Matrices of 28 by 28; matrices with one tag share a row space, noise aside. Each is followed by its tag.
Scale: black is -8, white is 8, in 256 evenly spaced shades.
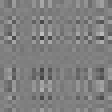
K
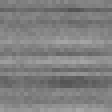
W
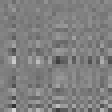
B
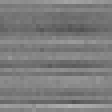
W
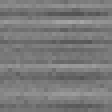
W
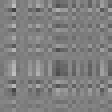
B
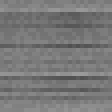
W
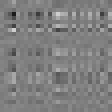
B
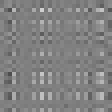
K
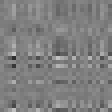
B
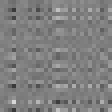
B
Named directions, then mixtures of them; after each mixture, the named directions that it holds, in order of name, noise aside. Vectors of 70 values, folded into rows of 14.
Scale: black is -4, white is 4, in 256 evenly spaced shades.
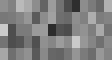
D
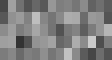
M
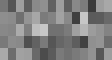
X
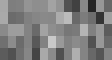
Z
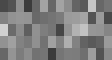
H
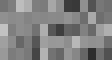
D, M, Z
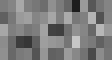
D, M, Z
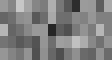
D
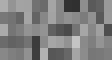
D, Z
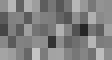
H, Z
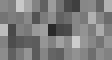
D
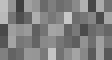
D, H, Z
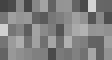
H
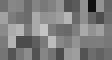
M, X, Z
